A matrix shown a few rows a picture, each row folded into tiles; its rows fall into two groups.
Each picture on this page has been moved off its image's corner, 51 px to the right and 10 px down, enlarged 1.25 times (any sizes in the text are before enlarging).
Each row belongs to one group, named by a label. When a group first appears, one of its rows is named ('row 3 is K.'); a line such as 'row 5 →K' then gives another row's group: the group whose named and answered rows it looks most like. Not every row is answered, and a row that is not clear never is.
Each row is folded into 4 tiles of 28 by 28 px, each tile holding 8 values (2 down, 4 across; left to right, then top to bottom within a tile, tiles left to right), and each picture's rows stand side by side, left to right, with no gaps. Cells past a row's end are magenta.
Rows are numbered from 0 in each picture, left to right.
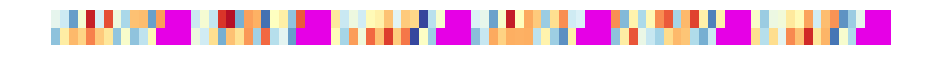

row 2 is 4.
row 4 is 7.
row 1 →4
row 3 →4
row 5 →4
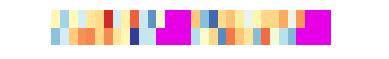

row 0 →4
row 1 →4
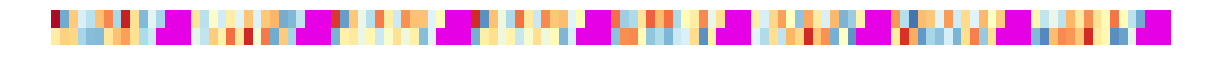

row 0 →7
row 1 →4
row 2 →7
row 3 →7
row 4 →7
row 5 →4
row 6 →7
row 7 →4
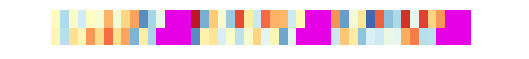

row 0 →4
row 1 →7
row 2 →7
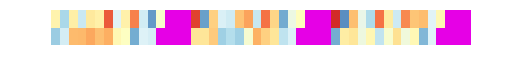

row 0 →4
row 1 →7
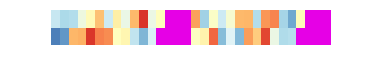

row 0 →4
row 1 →7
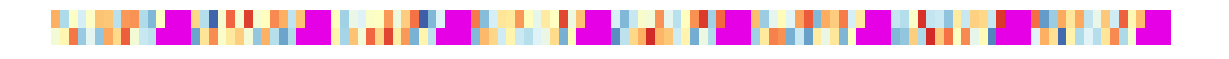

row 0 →7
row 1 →4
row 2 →4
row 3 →7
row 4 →4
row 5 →7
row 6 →4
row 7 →7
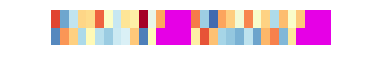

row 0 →7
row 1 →7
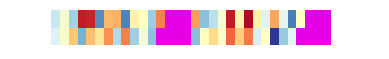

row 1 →4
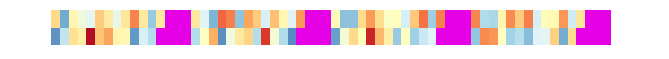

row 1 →4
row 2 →4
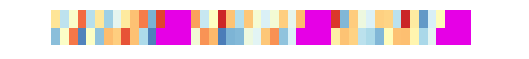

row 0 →7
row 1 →7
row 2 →7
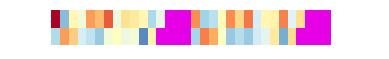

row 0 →7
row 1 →7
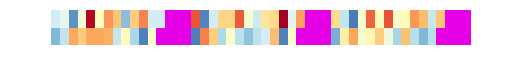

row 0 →4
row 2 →4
